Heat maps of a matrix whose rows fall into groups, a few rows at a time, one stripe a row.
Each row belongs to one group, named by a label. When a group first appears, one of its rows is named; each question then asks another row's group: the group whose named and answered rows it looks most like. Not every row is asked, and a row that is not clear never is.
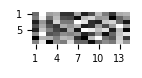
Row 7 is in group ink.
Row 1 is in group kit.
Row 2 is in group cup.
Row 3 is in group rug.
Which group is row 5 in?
cup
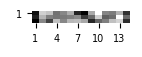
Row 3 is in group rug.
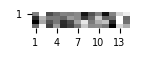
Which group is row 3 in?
cup
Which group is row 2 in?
ink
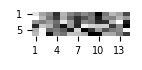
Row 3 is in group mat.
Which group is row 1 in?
mat
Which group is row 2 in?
mat
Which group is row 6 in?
rug
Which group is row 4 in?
cup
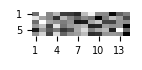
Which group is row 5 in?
cup
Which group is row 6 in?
rug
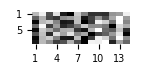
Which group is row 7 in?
kit
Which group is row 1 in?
kit
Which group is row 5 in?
ink
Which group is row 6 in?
rug
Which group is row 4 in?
cup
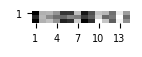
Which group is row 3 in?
kit
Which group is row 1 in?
kit
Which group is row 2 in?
ink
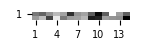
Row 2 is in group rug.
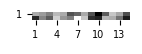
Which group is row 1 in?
mat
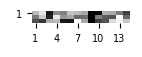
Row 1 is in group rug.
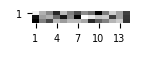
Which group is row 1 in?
mat
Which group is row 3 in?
rug
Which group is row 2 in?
cup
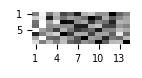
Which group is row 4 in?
ink
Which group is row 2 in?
rug
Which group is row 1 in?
cup
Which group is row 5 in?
mat
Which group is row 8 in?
mat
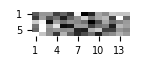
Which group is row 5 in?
ink
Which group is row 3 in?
rug
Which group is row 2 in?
cup
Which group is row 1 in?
kit
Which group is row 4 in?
kit
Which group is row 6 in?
mat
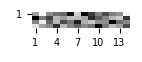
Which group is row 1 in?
kit
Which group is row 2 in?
rug
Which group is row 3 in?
cup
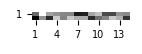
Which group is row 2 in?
rug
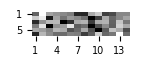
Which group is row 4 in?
rug
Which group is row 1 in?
ink
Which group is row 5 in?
mat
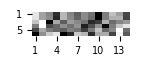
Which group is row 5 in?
ink
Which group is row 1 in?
mat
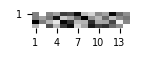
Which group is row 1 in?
cup
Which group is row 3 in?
kit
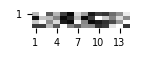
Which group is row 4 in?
mat
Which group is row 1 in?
kit
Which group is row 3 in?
kit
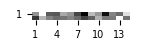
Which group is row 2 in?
ink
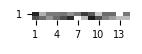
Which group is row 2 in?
kit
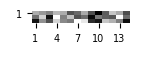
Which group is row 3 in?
rug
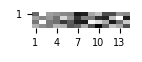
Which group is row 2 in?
mat
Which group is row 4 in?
mat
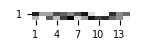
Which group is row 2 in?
kit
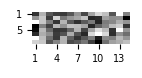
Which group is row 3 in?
mat
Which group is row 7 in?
mat
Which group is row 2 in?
rug
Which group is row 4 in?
rug
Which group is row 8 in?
mat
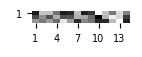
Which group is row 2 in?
rug
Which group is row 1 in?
kit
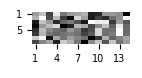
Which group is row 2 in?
kit
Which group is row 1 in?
rug
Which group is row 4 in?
kit
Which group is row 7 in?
rug
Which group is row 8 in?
ink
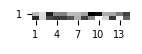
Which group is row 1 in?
rug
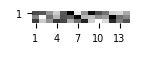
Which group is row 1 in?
kit
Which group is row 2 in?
cup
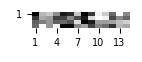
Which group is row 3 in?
kit
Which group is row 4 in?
kit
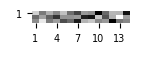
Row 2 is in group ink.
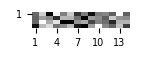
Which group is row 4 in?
ink
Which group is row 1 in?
rug
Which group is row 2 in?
ink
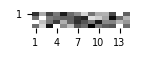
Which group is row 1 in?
cup
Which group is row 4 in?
rug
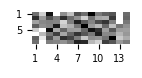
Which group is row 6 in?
mat
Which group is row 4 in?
ink
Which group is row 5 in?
rug
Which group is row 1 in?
rug
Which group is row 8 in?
ink
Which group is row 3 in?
mat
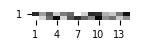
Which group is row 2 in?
mat
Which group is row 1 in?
rug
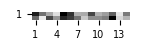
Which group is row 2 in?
cup
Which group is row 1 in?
kit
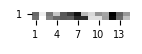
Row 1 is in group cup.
